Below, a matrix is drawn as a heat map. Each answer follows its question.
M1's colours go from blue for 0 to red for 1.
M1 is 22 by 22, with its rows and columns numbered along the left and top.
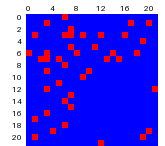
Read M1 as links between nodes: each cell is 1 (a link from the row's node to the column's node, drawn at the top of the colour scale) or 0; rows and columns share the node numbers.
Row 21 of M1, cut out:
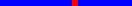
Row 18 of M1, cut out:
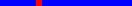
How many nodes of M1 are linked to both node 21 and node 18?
0
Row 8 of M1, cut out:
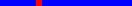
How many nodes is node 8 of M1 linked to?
1
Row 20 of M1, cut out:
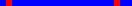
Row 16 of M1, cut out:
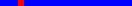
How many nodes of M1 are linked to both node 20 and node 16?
0
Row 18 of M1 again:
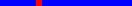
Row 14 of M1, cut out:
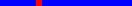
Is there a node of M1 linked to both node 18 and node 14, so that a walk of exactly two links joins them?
yes
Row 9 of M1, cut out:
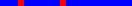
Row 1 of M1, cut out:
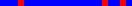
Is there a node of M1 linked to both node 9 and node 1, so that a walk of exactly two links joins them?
yes
